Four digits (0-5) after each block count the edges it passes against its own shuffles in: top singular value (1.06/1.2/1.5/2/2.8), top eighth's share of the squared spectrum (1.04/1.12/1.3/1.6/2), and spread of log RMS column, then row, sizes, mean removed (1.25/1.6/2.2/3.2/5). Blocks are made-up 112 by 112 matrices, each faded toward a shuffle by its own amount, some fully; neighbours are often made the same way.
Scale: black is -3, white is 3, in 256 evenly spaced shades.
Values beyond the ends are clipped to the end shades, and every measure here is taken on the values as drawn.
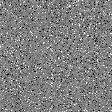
3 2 1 0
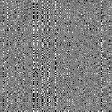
5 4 4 3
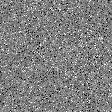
0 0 0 0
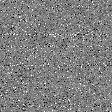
1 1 0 1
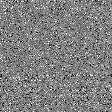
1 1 0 2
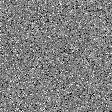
0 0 0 0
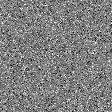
0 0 0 0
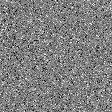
0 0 0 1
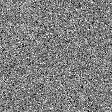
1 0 0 0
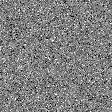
0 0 0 0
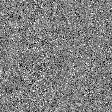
0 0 1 0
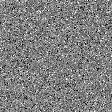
0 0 0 0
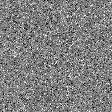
0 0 1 0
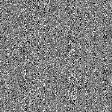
1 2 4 0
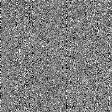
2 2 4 0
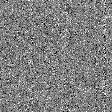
0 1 2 0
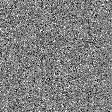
0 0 1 0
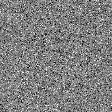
0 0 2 0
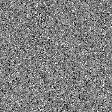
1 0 2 0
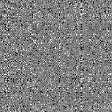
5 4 3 2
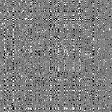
5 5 4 3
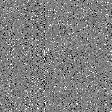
4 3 2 1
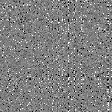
4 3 2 2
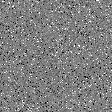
2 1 0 0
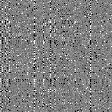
5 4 3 2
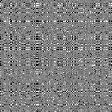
5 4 3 4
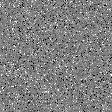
3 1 0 0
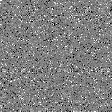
3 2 0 1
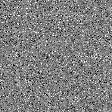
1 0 0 2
